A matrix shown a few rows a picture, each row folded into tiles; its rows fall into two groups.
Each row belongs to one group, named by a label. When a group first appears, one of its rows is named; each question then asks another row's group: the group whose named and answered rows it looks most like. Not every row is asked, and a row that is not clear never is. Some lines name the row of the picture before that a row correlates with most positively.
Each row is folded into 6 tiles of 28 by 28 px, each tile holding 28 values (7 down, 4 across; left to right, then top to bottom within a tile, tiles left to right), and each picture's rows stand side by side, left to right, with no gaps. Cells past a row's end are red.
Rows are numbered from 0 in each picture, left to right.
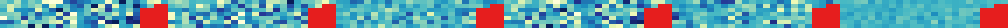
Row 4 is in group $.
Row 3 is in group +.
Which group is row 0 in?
+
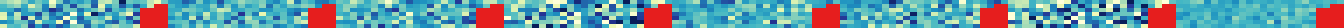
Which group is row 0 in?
+
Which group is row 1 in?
$
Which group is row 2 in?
+
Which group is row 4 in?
$
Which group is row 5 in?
$
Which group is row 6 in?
+
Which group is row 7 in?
$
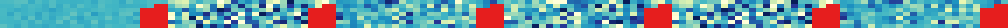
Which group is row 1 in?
+
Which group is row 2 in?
$
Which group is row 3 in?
+
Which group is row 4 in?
+
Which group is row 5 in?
$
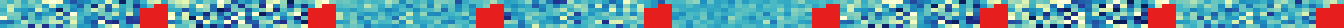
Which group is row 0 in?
+
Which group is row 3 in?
$
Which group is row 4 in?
$
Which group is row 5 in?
+
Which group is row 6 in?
+
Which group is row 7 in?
+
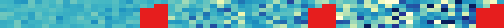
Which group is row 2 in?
+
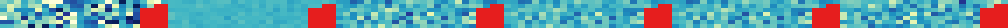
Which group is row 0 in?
+
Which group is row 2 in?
$
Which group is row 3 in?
$
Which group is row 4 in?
$
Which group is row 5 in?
+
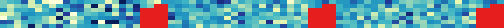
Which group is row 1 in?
$
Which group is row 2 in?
$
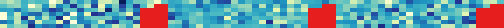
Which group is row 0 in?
+
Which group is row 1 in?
$
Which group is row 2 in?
+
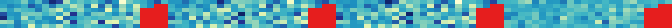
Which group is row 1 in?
$
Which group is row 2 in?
$
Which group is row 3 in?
$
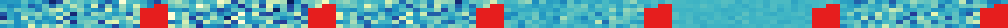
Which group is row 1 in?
+
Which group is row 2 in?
+
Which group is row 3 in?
$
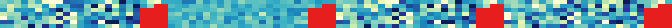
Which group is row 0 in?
+
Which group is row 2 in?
+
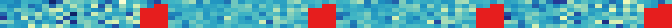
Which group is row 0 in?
$
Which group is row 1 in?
$
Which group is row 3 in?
$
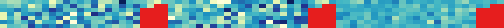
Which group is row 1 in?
+
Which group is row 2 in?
$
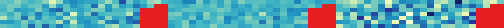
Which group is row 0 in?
+
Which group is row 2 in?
+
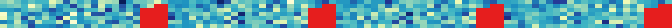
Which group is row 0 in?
+
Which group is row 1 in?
$
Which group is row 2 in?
$
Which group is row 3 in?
$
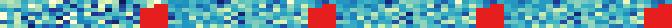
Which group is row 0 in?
+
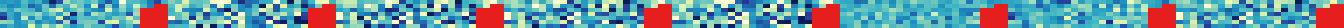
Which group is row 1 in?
+
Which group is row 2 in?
+
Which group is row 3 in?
+
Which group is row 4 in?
+
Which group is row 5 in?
$
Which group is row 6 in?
$
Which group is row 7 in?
+
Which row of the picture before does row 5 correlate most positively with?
3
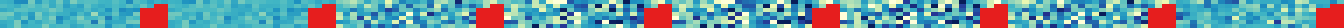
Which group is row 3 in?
+
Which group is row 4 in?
+
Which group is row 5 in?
+
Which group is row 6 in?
+
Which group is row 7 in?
$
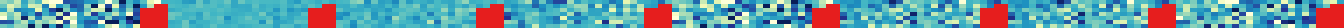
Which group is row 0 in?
+
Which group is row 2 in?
$
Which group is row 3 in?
$
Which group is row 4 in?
+
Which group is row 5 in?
$
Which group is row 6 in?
$
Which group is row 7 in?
+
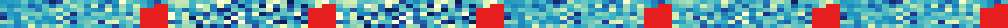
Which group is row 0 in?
$
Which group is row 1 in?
+
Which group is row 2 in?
+
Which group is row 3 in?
$
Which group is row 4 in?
+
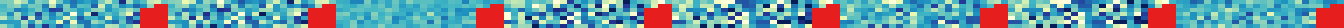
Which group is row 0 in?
+
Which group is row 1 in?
+
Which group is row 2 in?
$
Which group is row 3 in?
+
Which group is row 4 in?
+
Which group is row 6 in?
+
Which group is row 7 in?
$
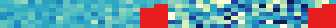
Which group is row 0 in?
$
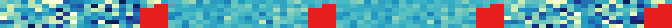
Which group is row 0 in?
+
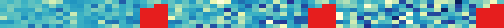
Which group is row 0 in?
+
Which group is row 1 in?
+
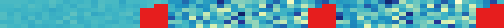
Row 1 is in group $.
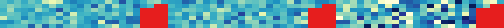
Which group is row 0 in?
+
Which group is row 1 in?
$
